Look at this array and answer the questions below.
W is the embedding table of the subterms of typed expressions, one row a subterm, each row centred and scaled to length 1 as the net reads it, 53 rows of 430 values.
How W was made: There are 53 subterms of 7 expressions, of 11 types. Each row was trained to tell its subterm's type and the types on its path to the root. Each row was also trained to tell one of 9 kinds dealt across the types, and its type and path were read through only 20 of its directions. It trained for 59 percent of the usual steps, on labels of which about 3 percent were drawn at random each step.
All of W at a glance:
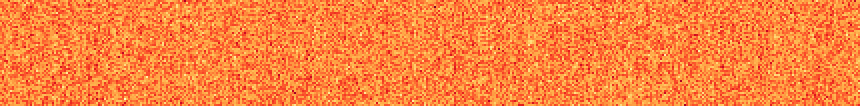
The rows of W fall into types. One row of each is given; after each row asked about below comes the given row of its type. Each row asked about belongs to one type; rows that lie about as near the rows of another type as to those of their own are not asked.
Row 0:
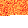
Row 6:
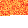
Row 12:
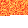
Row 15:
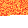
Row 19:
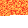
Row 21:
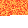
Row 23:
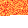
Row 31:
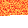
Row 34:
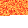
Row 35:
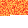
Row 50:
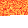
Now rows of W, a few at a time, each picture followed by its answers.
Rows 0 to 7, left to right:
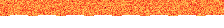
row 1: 35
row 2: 34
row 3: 12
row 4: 21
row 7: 34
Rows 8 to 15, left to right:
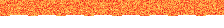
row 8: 0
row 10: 34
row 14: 0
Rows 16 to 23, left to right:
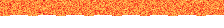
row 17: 35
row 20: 21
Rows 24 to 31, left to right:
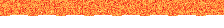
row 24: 15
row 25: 0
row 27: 12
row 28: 35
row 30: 23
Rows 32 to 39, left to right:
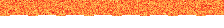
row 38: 50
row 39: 23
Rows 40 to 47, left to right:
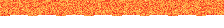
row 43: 50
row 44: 12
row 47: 23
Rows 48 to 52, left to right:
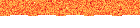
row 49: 23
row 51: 50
